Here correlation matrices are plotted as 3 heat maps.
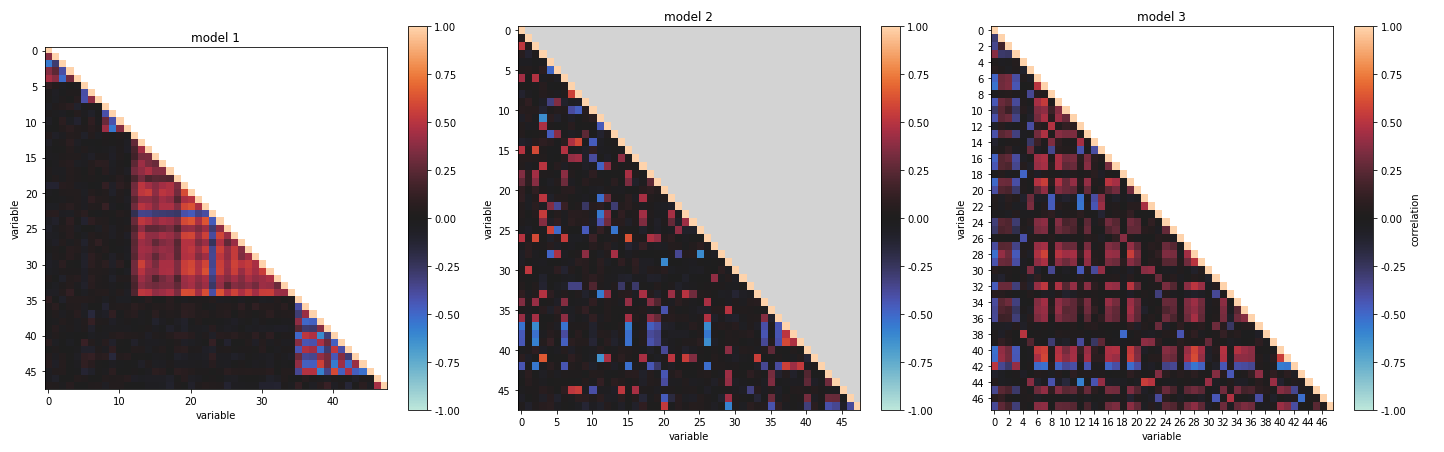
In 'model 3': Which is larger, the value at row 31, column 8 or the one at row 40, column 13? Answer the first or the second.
the second
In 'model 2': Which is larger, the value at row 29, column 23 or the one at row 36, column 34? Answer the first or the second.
the second
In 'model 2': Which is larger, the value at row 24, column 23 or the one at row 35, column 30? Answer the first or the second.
the first
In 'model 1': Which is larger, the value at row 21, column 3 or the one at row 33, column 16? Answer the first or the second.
the second
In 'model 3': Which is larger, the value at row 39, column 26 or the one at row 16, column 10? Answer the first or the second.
the second
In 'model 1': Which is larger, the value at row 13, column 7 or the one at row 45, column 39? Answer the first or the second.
the first
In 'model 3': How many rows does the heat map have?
48
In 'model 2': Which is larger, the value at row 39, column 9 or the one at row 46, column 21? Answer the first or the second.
the first
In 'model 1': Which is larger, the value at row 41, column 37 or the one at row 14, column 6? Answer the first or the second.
the second
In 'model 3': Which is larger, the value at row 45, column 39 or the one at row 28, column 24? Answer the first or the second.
the second
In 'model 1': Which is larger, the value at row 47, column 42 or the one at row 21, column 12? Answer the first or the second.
the second
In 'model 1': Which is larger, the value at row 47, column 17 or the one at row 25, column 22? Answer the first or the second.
the second
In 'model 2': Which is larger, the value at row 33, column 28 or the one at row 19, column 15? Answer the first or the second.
the second
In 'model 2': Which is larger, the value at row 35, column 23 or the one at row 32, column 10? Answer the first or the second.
the second
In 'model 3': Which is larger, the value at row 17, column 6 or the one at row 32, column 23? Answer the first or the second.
the first
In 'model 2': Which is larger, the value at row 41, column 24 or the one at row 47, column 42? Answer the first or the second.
the first
